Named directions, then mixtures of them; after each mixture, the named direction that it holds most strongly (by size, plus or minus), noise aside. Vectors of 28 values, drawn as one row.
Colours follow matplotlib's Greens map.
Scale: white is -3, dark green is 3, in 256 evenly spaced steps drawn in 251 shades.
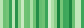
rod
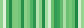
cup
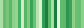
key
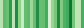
rod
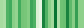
key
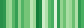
key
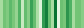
key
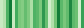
rod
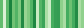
cup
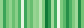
key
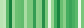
cup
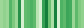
key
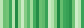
rod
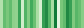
key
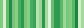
cup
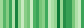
rod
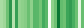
rod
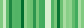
cup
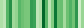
cup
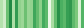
rod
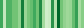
key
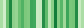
cup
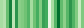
rod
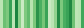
rod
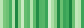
rod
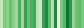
key
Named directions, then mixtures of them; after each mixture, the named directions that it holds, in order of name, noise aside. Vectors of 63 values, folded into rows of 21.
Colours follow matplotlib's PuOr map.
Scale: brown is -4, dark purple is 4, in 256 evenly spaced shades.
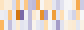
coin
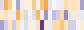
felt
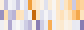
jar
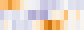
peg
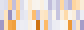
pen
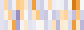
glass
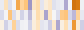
coin, glass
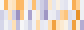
glass, peg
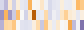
jar, pen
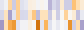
pen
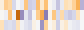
coin, felt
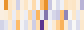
felt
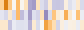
coin, peg
